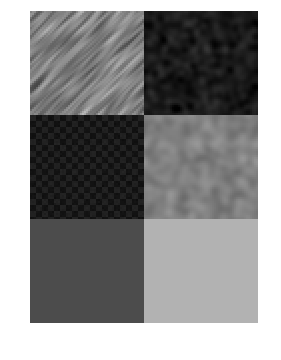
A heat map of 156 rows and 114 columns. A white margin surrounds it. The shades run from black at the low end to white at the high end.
The table splits into 3 rows of 2 panels. Panel 1,1: middling, slanting up to the right. Panel 1,2: very low, blotchy, faint in contrast. Panel 2,1: very low, checkered, faint in contrast. Panel 2,2: middling, blotchy, faint in contrast. Panel 3,1: low, flat. Panel 3,2: high, flat.
